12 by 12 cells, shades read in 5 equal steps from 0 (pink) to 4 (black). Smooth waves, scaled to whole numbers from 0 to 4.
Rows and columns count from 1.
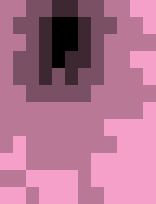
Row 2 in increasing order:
0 1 1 1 2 2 2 2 3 3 4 4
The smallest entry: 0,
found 40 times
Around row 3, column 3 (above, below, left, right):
2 2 1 3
